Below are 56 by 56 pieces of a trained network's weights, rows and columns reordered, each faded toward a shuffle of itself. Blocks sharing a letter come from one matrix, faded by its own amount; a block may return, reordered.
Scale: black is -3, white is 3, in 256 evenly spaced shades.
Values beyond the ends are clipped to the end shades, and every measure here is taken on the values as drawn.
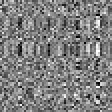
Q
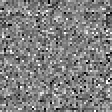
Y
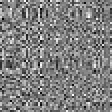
Q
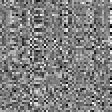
Q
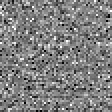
Y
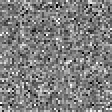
Y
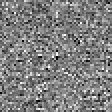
Y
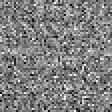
Y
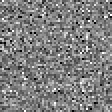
Y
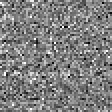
Y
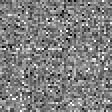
Y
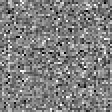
Y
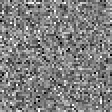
Y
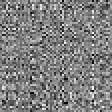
Q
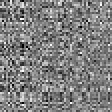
Q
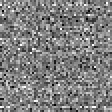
Y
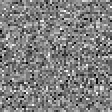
Y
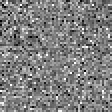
Y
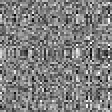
Q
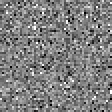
Y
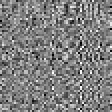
Q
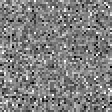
Y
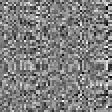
Q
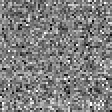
Y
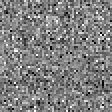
Y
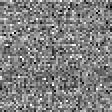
Y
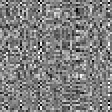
Q
